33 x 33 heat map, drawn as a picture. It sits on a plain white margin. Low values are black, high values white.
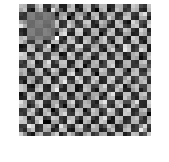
Odd patch: calmer, in the top left. Grain: checkered. Histogram: two levels. Slope: none. Calmest part: top left.
